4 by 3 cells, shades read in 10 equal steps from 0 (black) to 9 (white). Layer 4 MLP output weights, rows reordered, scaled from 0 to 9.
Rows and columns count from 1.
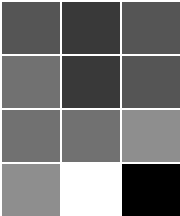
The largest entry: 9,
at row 4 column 2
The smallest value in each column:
3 2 0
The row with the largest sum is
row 4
